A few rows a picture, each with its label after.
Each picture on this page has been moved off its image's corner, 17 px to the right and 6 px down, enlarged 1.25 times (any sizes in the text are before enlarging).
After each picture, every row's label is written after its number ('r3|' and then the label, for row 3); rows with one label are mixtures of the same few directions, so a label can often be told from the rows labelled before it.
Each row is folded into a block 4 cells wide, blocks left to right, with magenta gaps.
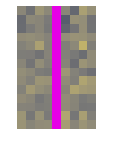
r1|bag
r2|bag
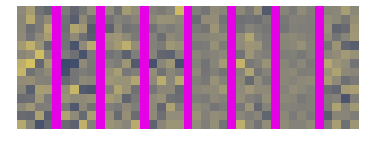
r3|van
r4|van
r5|bag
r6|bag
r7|bag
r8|bag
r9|bag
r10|van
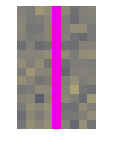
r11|van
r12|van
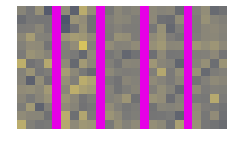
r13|bag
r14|bag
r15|van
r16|bag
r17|van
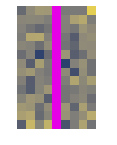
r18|van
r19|bag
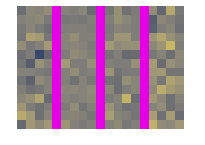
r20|van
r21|bag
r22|van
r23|bag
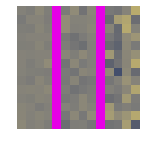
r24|bag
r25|bag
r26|bag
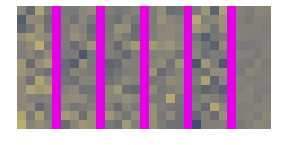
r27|bag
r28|van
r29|van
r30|van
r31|bag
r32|van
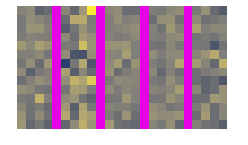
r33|van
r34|bag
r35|van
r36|bag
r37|bag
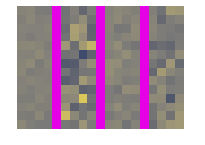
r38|van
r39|van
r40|van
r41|van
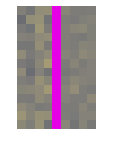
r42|bag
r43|van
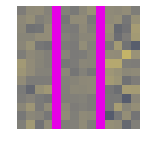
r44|van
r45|bag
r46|van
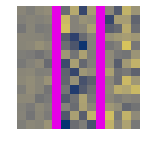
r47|bag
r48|bag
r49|bag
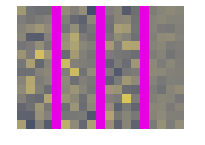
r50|van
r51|bag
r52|van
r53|van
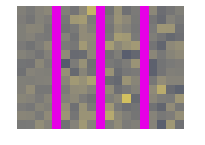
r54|van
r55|bag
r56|van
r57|van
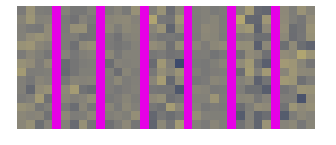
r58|van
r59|van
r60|bag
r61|bag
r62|van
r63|bag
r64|van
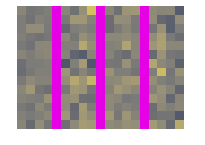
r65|van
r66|bag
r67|bag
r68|bag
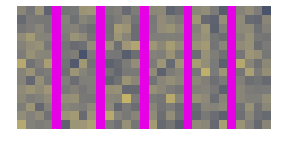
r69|bag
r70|van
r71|van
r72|van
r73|bag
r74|bag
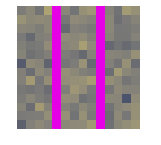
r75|bag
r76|bag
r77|van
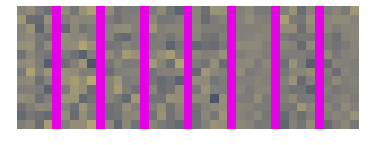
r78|bag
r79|bag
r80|van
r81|bag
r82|van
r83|van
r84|bag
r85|bag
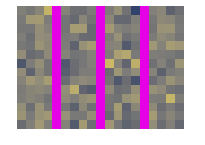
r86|bag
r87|van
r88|bag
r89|van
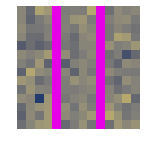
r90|van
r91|bag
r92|van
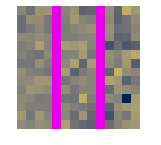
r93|bag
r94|van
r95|van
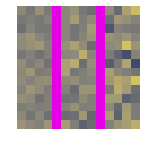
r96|bag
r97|van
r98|bag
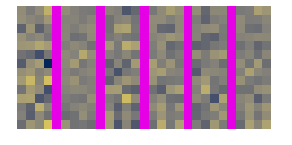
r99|bag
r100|van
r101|van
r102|van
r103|van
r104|van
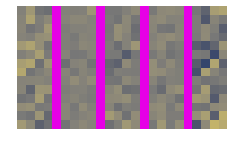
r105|van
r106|bag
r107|van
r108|van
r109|van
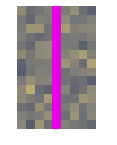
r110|van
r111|bag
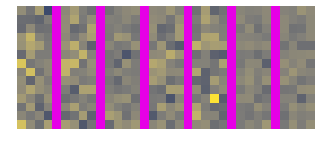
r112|bag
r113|van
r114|van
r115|van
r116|van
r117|bag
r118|van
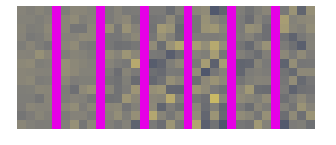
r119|van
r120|van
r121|bag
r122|van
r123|van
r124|van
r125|bag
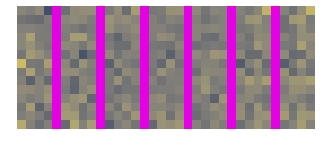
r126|bag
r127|van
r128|bag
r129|van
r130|van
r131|bag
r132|bag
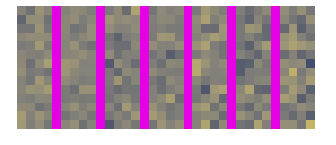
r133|bag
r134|van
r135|bag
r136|van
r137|van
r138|van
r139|bag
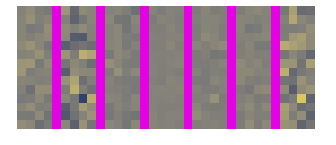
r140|van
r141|van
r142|bag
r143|bag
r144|van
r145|van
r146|van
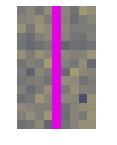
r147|bag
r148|van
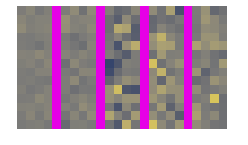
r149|bag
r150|bag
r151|van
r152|bag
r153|van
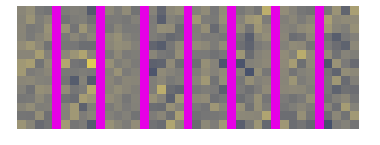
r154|van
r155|bag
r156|bag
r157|van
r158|bag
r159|bag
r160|van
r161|bag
